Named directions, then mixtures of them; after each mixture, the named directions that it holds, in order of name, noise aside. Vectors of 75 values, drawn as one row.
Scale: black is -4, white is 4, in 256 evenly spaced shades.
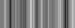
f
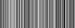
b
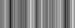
f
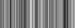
b, f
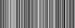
b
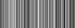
b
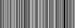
b, f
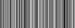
b, f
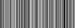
b, f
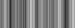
f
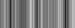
f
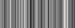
b, f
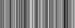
b, f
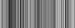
b, f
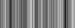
f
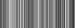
b, f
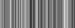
b, f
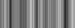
f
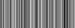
b, f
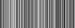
b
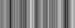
f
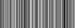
b, f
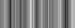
f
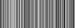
b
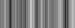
f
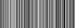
b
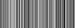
b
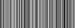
b, f
